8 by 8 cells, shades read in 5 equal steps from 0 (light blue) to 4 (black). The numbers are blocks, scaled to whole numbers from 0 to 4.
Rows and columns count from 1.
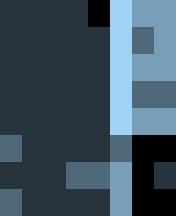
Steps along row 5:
same same same same down up same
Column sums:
22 24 24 23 24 4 19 17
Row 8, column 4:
3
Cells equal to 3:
36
